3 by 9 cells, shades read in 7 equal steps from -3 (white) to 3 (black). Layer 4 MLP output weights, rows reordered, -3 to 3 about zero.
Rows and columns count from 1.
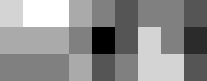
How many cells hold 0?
9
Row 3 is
0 0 0 -1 1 0 -2 -2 1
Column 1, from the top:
-2 -1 0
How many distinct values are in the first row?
5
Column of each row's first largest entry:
6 5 5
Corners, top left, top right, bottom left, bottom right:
-2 1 0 1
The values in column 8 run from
-2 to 0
